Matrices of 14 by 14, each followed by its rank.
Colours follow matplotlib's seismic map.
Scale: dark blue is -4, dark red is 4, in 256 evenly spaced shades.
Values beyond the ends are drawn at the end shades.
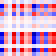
one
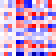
two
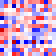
three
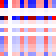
one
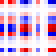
one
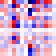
two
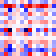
two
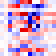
three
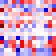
three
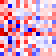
three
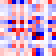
two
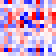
three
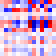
two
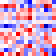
three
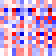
two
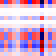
one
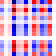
one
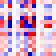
two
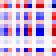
one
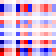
one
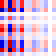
one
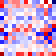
three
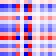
one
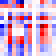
two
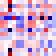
three
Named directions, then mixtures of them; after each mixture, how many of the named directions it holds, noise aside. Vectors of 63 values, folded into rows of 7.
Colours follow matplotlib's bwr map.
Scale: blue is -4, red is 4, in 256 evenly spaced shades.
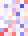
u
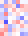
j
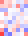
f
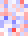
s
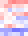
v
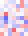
two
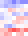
one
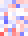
three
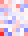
one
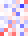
one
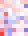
three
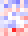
two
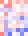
three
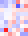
three
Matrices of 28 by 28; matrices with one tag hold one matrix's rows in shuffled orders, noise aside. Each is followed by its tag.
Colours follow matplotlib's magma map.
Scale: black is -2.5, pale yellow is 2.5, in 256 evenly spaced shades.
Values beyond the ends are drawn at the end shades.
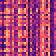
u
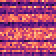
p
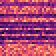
p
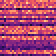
p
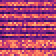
p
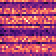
p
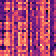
u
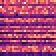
p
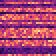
p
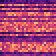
p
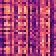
u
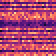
p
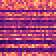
p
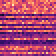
p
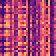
u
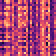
u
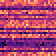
p
